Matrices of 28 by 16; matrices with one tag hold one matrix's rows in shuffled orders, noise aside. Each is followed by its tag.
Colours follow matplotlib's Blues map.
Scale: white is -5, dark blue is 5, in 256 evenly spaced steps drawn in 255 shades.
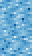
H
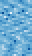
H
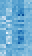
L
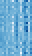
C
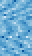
H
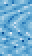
H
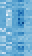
L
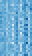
C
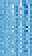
C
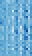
C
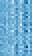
C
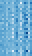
C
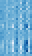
C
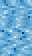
H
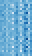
C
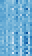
C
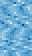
H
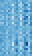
C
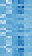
L
